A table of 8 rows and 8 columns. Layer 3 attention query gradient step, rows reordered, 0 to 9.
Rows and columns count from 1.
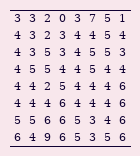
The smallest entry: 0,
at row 1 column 4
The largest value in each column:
6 5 9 6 5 7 5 6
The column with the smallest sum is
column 2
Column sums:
34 31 35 33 33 35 36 36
